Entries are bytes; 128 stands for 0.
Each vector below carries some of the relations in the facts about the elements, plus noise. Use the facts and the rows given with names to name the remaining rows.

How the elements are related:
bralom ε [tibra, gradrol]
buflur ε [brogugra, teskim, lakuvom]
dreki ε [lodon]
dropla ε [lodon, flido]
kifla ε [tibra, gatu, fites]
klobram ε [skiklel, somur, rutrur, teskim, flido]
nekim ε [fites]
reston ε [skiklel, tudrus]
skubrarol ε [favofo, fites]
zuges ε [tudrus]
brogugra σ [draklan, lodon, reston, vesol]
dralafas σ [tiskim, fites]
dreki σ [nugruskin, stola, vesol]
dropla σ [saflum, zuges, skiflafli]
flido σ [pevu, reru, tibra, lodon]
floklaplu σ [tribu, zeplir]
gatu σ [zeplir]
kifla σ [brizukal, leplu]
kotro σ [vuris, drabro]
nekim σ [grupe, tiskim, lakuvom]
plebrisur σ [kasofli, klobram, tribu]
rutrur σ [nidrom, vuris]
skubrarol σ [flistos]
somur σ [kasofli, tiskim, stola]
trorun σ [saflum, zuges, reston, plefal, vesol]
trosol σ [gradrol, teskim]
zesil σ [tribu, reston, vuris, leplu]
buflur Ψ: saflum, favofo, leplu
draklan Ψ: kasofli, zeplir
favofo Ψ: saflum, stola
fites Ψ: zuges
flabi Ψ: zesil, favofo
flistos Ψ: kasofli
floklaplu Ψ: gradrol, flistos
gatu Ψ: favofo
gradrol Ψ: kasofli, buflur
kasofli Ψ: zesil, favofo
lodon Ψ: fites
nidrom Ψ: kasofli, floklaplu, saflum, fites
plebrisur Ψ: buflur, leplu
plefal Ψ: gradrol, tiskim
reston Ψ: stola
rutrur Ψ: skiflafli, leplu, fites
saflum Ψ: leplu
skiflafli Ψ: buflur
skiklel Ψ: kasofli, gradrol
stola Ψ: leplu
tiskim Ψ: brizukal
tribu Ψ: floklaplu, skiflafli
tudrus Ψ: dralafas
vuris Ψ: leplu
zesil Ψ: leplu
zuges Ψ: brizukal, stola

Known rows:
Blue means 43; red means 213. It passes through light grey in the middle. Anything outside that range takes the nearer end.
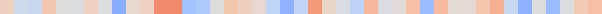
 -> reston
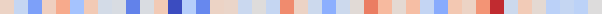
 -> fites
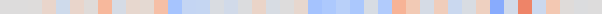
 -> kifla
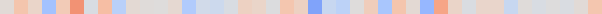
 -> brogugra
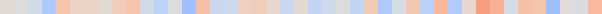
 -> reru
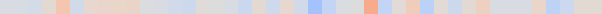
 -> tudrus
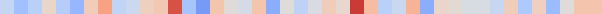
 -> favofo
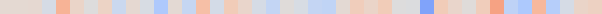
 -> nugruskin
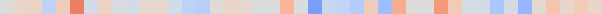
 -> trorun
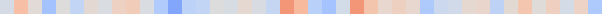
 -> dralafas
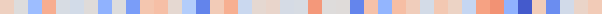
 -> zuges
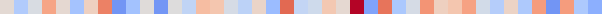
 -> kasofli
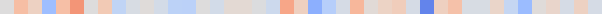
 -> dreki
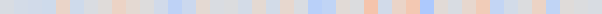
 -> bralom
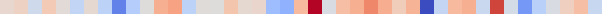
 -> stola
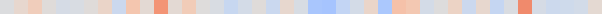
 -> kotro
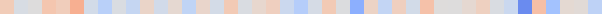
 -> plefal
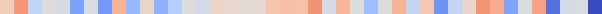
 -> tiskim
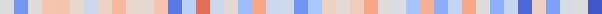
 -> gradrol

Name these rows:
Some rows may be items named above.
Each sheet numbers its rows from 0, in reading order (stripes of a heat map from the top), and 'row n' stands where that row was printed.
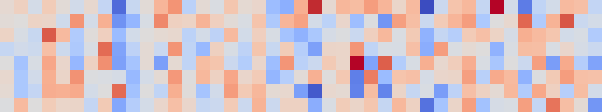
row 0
stola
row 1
zesil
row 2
tribu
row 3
gatu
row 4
kasofli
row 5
saflum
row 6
skiflafli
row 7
plebrisur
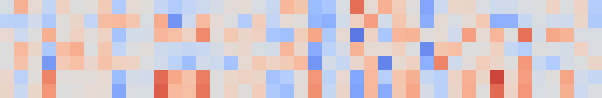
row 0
somur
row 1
trosol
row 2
leplu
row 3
dreki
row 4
flido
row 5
vuris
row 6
vuris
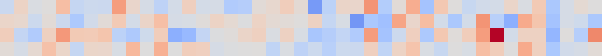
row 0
skubrarol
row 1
brizukal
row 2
lodon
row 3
drabro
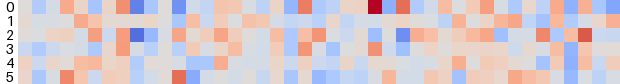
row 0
kasofli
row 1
vesol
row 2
zesil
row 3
flabi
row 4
draklan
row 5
nidrom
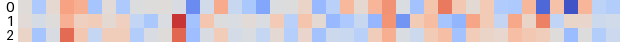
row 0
flistos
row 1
rutrur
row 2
nidrom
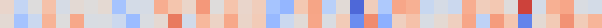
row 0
leplu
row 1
saflum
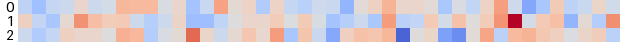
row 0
teskim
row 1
lodon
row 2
buflur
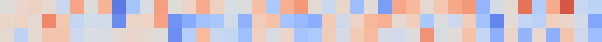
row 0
zesil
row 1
floklaplu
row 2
skiklel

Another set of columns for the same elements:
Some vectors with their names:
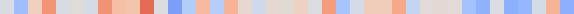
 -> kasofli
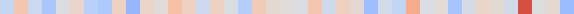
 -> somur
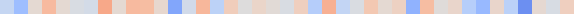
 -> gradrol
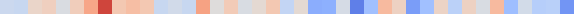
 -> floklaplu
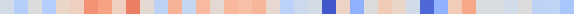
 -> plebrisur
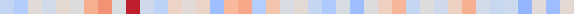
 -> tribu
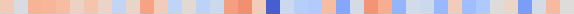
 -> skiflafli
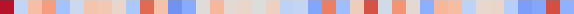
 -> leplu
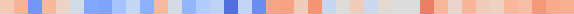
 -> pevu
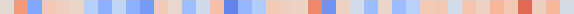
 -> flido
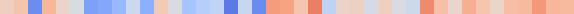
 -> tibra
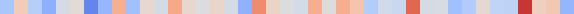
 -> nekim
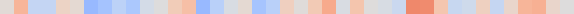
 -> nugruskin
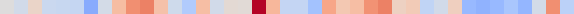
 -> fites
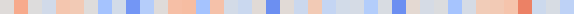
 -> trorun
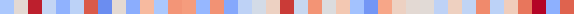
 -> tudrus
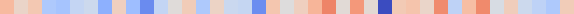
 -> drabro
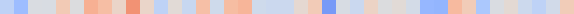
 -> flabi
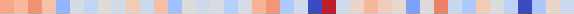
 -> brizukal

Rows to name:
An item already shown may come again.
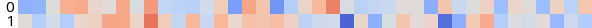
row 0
draklan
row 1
plebrisur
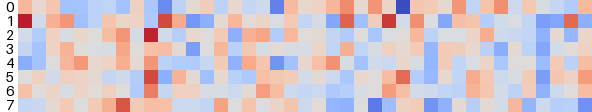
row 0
drabro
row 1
leplu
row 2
tribu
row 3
gradrol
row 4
draklan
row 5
lodon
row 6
reston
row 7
floklaplu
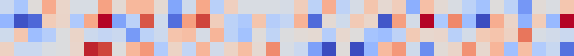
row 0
gradrol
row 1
flistos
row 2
trosol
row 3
gatu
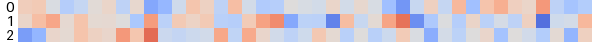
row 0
kifla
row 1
zuges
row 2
skiklel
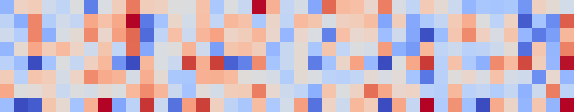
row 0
tiskim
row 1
nidrom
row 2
rutrur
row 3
plefal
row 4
skubrarol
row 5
zesil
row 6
stola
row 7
flistos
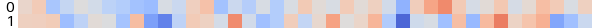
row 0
teskim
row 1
kotro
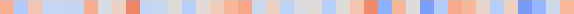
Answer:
vuris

